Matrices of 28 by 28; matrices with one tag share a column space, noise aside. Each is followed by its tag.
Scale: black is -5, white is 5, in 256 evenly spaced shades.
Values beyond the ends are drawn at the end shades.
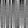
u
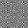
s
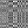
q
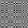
s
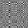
s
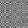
s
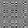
s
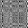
q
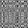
q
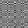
s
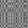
q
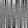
u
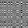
s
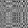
q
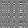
s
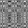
q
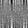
u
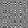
s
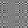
s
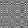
s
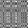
q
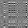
s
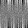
u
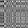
q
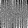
u
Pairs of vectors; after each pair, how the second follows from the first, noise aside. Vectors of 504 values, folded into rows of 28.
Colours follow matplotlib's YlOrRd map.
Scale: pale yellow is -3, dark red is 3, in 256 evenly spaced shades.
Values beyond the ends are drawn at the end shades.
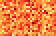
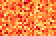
wrapped around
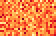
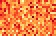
reversed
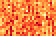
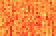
shrunk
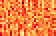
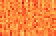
shrunk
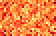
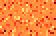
partly zeroed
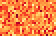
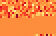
partly zeroed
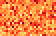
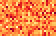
wrapped around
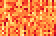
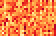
copied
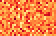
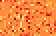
partly zeroed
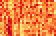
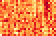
reversed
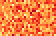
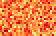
wrapped around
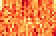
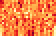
reversed
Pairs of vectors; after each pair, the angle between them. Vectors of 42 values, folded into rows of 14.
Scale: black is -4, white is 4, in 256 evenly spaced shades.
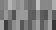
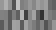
orthogonal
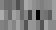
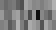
nearly parallel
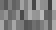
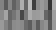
nearly parallel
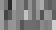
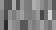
partly aligned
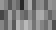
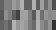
orthogonal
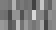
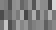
partly aligned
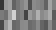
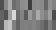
nearly parallel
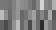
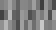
nearly opposite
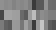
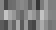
partly aligned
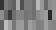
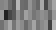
partly aligned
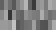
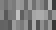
orthogonal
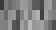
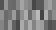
nearly parallel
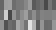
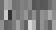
nearly parallel
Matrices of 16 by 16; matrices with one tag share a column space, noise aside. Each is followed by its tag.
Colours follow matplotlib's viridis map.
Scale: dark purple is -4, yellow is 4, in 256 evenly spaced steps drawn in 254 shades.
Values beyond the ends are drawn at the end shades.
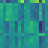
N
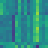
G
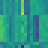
G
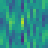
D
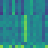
G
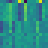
N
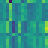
N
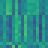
G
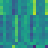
G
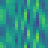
D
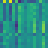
N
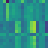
N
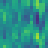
D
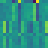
N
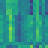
G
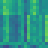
G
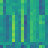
G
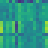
N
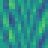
D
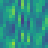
D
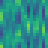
D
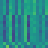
G
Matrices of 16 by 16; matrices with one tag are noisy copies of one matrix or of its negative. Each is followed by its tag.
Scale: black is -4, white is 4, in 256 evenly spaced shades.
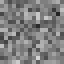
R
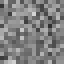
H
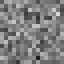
R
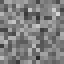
R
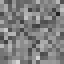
R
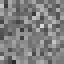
H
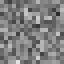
R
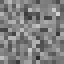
R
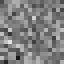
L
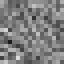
L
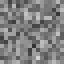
R
